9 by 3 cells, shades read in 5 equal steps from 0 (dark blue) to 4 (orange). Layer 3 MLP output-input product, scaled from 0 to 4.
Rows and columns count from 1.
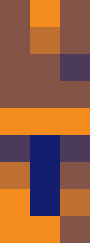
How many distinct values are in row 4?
1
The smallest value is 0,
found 3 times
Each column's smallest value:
1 0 1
